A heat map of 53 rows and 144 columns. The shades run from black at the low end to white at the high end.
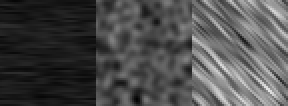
It is made of 1 by 3 panels. Panel 1,1: very low, streaked across, faint in contrast. Panel 1,2: low, blotchy. Panel 1,3: middling, slanting down to the right, strong in contrast.
